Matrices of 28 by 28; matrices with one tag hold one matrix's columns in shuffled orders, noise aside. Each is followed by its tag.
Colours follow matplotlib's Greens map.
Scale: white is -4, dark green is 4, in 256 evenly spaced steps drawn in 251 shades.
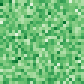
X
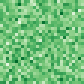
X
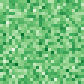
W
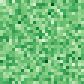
X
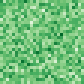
W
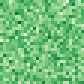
X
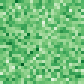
W
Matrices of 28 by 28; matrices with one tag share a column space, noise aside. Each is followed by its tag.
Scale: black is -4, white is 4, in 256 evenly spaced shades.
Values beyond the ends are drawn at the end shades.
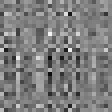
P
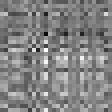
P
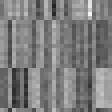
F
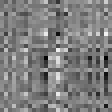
P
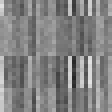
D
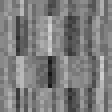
D
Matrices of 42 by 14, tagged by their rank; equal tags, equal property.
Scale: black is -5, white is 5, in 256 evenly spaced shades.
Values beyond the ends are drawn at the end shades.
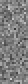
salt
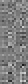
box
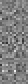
box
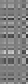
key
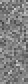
salt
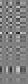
key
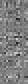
box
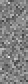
salt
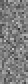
salt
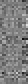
box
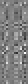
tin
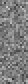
salt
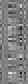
tin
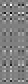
key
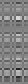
key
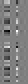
key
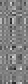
tin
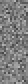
salt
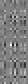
tin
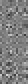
box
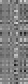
tin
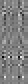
tin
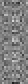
box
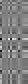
key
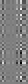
key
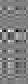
key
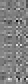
box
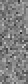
salt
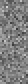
salt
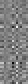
tin
